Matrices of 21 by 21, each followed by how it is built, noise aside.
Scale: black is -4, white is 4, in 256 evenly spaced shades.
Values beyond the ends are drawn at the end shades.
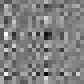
low rank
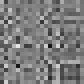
low rank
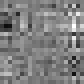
low rank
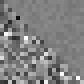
lower triangular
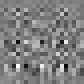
low rank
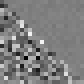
lower triangular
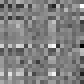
low rank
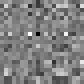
low rank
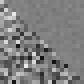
lower triangular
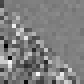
lower triangular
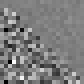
lower triangular
